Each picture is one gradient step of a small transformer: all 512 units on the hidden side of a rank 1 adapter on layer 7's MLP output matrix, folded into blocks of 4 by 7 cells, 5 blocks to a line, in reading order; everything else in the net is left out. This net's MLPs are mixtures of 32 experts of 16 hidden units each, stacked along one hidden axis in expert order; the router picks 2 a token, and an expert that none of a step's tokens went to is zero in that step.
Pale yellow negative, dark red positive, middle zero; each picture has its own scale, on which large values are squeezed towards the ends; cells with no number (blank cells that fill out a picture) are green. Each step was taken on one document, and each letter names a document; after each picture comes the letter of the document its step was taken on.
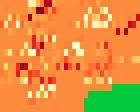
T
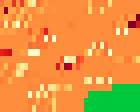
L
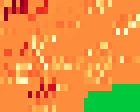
L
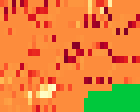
T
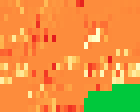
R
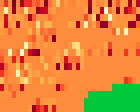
T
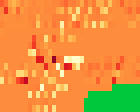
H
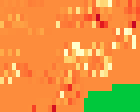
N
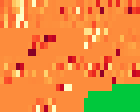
R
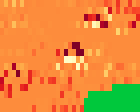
N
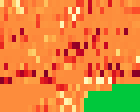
R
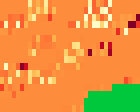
T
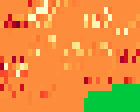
T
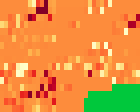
L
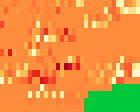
H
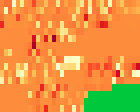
H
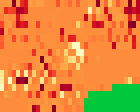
N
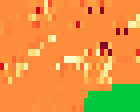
T
